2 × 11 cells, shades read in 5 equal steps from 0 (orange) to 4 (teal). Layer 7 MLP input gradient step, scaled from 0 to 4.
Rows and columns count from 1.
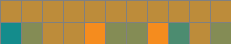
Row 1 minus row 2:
-3 -1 0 0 1 -1 -1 1 -2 0 -1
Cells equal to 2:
4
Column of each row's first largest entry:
1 1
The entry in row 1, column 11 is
1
